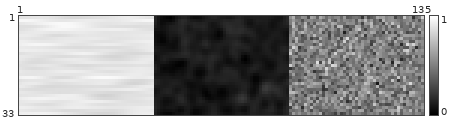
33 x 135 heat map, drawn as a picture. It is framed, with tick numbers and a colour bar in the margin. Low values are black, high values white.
The table splits into one row of 3 panels. Panel 1,1: very high, streaked across, faint in contrast. Panel 1,2: very low, blotchy, faint in contrast. Panel 1,3: middling, fine-grained, strong in contrast.
